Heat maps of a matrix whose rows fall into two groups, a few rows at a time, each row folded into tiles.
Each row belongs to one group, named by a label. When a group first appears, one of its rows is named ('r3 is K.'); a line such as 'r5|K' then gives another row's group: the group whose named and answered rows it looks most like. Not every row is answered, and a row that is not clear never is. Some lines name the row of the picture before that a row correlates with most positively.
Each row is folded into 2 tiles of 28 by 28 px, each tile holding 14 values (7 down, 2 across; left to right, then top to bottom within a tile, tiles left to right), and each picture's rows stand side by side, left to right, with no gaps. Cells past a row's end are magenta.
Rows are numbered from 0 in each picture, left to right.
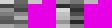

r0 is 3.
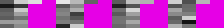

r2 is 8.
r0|8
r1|8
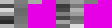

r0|3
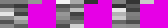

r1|8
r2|3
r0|3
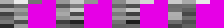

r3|3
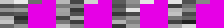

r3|3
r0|8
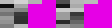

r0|8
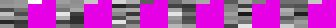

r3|3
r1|3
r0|3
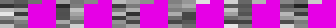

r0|3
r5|3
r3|3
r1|8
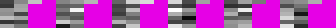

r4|8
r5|3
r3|3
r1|8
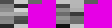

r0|8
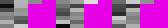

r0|8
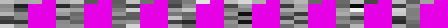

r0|3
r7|3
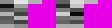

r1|3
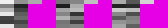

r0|3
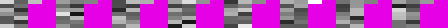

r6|8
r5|3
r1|3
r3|8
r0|3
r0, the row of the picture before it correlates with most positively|0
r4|8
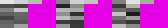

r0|8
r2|3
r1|3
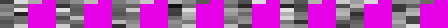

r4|3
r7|8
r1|3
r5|3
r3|8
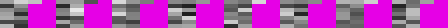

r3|3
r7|8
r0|3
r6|3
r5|3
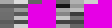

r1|3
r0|8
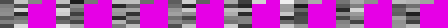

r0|8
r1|3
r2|8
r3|8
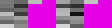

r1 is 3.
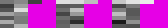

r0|8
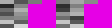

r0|8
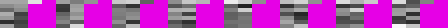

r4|8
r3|3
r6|8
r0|3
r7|3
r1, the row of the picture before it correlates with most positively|0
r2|8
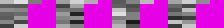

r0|8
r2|3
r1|3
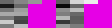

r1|3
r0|8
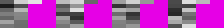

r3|8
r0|8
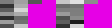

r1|8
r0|8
